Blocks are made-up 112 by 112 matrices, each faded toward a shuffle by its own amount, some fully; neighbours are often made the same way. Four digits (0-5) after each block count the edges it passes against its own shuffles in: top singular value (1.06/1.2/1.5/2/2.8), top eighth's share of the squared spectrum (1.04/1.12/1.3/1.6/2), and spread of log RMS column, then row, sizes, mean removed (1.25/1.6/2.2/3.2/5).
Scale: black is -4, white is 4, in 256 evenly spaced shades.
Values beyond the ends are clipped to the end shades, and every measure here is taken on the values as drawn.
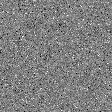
0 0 0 0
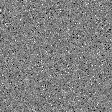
0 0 0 0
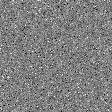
0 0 0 0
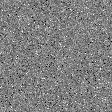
0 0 0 0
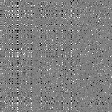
5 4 3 3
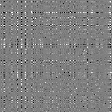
5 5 3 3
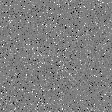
2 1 0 0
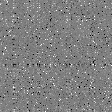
4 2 1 1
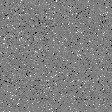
3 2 0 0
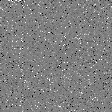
3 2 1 1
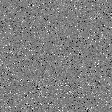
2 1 0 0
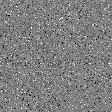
3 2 0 1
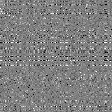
5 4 2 3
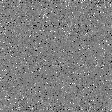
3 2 0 1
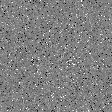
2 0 0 0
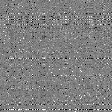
5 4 2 3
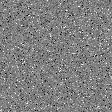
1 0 0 0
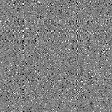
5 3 2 2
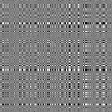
5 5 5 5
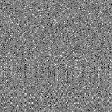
4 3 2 2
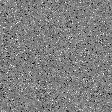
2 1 0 0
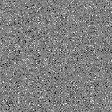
4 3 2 2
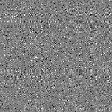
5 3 2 2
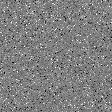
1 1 0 0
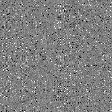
4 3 2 2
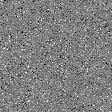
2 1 0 0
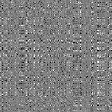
5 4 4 3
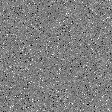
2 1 0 0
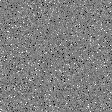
1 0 0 0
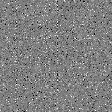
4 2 1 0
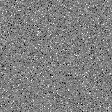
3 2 0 0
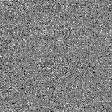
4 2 1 1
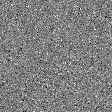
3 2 0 0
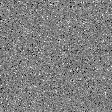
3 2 0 0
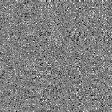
4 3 2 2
